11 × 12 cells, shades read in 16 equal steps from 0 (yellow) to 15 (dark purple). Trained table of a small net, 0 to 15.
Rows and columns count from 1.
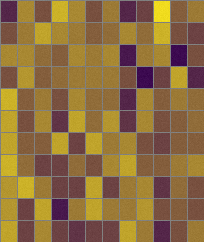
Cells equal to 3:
5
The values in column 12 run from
6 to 13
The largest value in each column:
13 11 11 14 12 11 11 14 15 13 15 13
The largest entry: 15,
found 2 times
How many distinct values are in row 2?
8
